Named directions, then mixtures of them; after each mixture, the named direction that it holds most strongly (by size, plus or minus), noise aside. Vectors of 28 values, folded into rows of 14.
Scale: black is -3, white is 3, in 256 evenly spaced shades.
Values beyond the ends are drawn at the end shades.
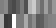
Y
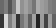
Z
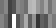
Y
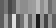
Z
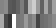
Y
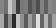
Z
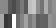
Y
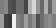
Y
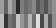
Z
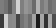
Z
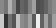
Z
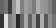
Z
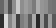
Z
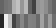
Y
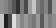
Y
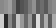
Z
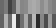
Z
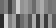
Z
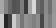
Y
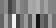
Z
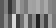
Z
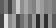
Z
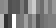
Y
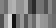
Y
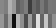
Z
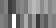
Y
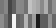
Y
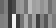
Y
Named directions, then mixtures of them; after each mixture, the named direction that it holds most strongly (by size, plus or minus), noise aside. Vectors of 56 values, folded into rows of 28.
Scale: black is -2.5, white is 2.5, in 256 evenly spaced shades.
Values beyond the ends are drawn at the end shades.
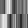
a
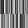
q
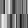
a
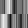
a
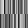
q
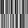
q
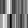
a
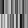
q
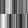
a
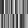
q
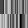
q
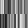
q
